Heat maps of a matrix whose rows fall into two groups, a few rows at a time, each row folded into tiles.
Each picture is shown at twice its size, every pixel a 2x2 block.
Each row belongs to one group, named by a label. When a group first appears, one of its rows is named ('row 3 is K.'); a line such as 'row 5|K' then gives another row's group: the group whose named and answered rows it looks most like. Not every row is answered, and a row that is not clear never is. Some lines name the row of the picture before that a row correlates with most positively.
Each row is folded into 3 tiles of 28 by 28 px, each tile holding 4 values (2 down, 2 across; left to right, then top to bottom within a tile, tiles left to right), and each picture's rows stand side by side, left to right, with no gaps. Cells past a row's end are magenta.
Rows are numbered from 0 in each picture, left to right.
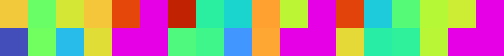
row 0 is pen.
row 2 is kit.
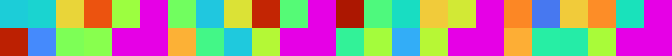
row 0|kit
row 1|kit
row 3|kit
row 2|pen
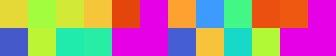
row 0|pen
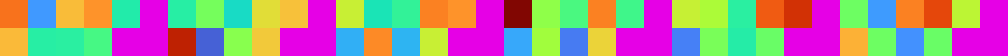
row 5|kit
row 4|pen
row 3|pen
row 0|kit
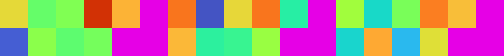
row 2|pen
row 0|pen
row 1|kit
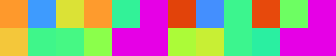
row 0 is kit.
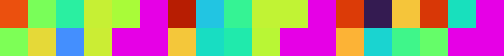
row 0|pen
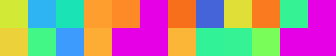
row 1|kit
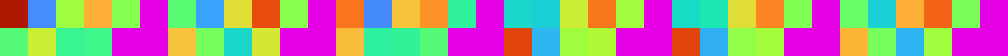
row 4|kit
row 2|kit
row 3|kit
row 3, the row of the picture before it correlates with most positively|1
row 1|kit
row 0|pen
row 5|kit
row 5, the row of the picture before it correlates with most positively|1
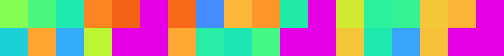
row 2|kit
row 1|kit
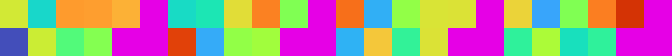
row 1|kit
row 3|pen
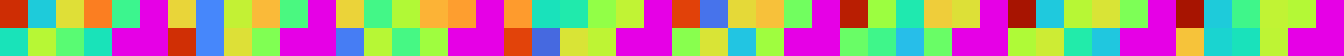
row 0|pen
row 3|kit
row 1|kit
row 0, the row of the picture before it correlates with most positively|2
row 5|pen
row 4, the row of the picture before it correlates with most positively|2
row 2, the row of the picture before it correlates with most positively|0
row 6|pen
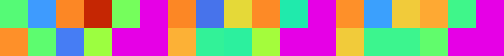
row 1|kit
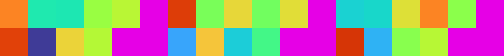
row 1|pen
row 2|kit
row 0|kit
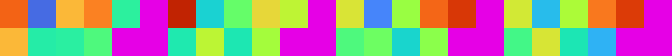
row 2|pen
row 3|pen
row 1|pen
